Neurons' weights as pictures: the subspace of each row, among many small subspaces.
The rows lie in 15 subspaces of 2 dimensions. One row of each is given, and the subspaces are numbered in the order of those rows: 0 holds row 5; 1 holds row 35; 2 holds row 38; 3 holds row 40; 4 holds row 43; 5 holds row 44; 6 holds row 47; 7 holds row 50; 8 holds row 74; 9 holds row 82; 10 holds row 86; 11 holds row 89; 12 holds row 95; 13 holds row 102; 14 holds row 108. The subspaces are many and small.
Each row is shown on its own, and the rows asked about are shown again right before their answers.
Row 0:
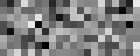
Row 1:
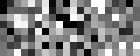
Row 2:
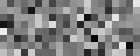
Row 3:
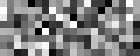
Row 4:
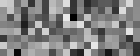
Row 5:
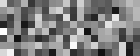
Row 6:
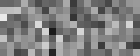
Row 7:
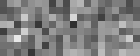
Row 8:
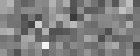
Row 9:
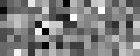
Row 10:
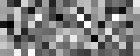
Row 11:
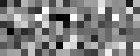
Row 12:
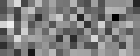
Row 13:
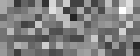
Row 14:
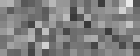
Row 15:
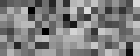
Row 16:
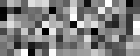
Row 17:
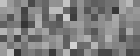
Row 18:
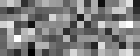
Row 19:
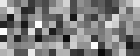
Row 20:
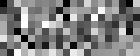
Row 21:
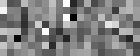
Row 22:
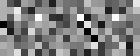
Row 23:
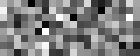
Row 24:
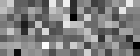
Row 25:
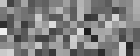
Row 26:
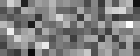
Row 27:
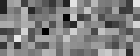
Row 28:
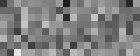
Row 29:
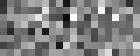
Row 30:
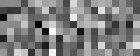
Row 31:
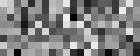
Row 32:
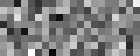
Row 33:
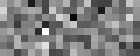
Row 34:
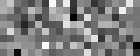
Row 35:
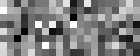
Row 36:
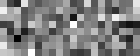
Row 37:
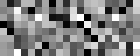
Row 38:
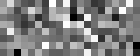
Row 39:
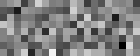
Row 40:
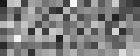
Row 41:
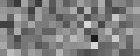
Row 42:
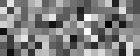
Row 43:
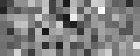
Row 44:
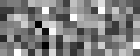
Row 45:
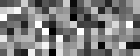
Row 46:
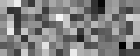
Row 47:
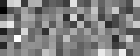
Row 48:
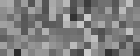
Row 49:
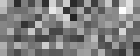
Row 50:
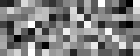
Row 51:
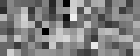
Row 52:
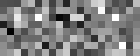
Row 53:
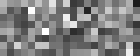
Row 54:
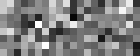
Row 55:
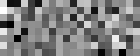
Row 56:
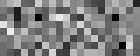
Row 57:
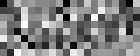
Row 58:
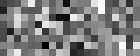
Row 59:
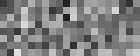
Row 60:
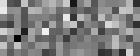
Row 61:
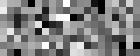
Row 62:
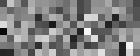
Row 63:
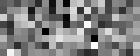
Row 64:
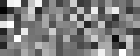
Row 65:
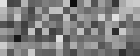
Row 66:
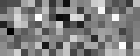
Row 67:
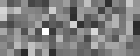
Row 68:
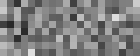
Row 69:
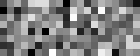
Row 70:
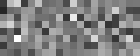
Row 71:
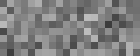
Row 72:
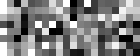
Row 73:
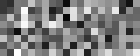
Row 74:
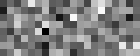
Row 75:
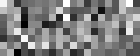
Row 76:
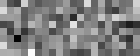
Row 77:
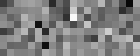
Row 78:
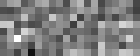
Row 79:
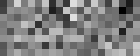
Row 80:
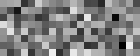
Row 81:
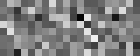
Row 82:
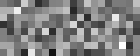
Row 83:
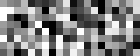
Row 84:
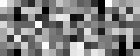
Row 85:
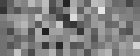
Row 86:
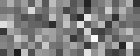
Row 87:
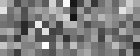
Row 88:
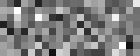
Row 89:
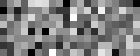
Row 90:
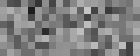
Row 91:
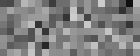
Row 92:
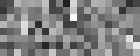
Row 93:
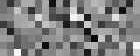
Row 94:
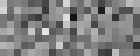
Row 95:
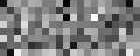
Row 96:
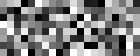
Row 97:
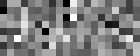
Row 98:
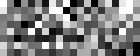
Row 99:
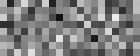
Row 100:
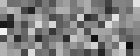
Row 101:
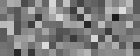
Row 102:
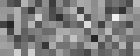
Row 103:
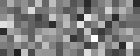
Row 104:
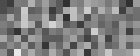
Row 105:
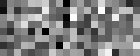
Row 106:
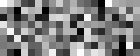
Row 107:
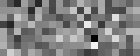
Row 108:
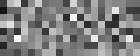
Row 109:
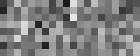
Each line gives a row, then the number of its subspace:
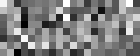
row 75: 12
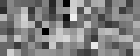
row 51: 14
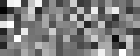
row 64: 6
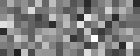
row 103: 10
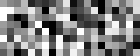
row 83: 5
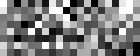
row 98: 3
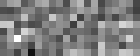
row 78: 7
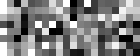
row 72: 1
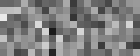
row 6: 5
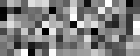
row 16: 8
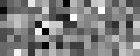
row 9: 9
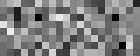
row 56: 4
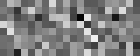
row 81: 2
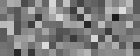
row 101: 13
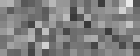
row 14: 7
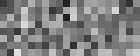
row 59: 0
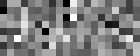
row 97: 14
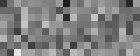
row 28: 12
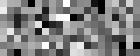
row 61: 9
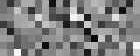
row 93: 2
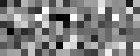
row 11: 11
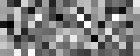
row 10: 13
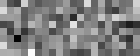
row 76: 1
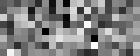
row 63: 14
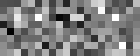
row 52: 4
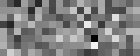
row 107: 14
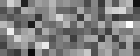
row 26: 1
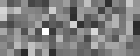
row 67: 8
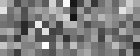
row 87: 13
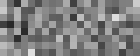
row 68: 13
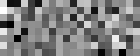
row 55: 6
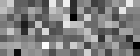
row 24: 2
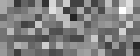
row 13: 3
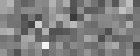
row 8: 1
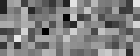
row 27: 6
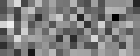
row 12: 13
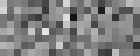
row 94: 11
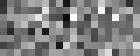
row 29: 11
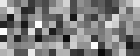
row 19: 10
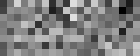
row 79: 3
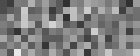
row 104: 0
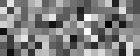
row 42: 12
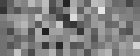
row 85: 4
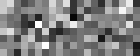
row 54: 1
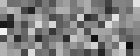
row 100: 10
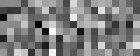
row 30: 5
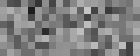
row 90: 6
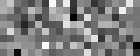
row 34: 2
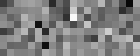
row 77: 7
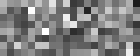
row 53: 6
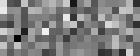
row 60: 6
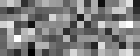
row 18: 7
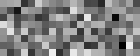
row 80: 9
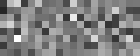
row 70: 14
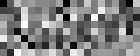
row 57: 12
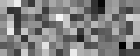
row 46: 8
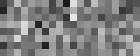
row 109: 13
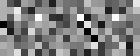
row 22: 2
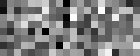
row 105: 11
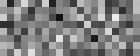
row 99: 3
